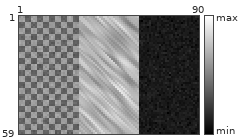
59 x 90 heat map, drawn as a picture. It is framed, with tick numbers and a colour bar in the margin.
It is made of 1 by 3 panels. Panel 1,1: middling, checkered, strong in contrast. Panel 1,2: high, slanting down to the right. Panel 1,3: very low, fine-grained, faint in contrast.
